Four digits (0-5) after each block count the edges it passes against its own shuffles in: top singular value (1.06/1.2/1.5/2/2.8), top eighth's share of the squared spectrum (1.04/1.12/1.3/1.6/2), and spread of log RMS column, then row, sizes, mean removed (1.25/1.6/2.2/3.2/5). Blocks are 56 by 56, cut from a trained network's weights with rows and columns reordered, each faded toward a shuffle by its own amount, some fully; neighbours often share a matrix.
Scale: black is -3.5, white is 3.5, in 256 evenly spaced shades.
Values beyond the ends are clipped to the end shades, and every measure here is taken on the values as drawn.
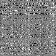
2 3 0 3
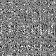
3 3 0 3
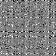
3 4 0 3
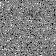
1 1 0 0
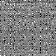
3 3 3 0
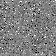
0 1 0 0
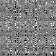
3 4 3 1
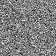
0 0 0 0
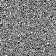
0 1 0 0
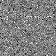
2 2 0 0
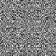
4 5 3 2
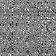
2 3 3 0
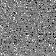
2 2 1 0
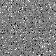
1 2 1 0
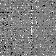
2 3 2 0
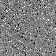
0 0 0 0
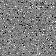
1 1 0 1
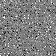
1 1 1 0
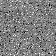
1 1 0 0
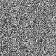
3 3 1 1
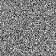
2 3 1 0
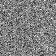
0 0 0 0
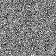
1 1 0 0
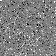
0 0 0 0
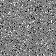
0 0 0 0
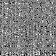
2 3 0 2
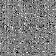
2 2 0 2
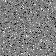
0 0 0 0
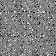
1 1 0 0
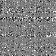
2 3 0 3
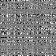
3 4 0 4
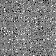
2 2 0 2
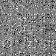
2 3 0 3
